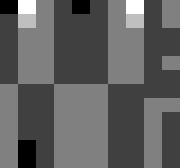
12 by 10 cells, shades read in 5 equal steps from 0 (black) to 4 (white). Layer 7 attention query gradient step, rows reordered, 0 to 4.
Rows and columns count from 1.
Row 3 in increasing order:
1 1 1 1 1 1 2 2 2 2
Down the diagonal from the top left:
0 3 2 1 1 1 1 1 2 1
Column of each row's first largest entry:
2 2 2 2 2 2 1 1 1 1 1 1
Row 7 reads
2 1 1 2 2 2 1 1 1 1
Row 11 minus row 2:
1 -3 -1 1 1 1 -1 -2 1 -1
